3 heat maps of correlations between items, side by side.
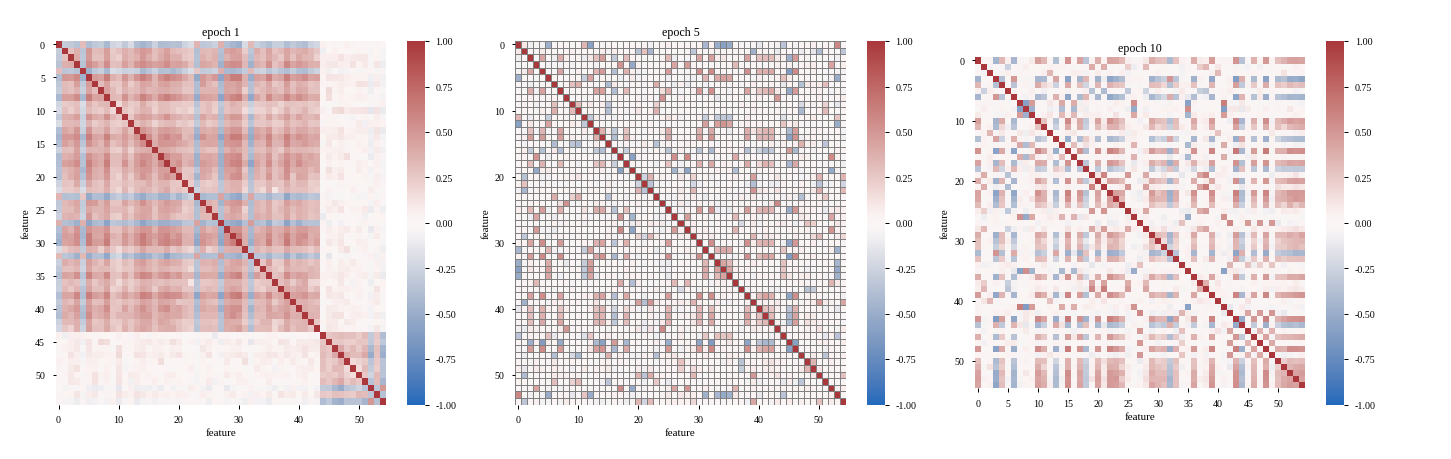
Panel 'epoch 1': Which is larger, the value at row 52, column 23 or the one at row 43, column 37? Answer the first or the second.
the second
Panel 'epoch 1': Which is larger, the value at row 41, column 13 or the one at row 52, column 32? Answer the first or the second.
the first
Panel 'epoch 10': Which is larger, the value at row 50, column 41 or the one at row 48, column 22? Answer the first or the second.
the second
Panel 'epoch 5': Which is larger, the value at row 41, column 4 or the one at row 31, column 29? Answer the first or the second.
the first
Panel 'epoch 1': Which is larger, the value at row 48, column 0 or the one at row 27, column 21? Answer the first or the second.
the first
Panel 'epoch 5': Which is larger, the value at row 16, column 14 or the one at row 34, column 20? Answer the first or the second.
the second
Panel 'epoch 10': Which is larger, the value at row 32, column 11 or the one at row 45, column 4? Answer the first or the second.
the second
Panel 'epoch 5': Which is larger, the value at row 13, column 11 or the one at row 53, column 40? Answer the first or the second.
the first
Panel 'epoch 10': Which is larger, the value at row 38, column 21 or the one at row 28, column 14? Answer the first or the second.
the first
